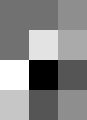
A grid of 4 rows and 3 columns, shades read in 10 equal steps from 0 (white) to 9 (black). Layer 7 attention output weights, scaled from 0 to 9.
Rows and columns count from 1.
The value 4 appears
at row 1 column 3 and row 4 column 3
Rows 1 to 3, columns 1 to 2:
5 5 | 5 1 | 0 9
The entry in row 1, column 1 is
5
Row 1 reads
5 5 4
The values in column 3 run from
3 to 6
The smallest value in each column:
0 1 3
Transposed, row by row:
5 5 0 2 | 5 1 9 6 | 4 3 6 4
